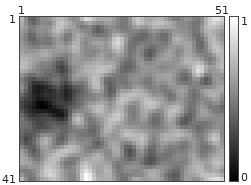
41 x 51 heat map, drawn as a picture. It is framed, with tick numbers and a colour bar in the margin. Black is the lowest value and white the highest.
Ninth with the lowest average: middle left. Dips: one, in the middle left. Grain: blotchy. Lone odd cells: none.
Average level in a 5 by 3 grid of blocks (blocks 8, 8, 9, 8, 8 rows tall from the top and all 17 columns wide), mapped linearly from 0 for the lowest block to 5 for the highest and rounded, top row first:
4 4 5 | 4 4 5 | 0 5 4 | 3 4 4 | 5 4 4
